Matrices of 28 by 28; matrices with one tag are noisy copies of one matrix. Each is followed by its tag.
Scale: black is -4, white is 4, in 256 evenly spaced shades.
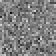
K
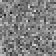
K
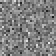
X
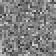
K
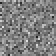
X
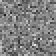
K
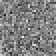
K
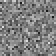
X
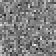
K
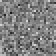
K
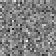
X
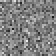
X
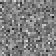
X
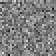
X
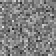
X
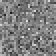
K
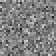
X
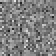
X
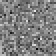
K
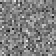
X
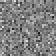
X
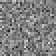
X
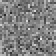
K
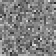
K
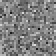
K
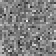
K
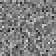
X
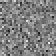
X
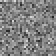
X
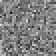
K
